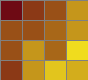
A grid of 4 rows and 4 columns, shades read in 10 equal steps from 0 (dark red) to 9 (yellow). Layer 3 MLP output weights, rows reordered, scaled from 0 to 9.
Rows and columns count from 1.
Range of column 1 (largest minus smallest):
3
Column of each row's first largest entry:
4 4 4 3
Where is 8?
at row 4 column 3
